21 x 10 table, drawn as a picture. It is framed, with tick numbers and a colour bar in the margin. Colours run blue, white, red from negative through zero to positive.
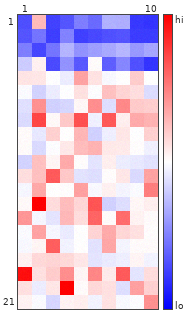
Calmest part: middle right. Average level on the scale: 50%. Stripes: none. Seam: horizontal, 20% of the way down, the bottom part higher.
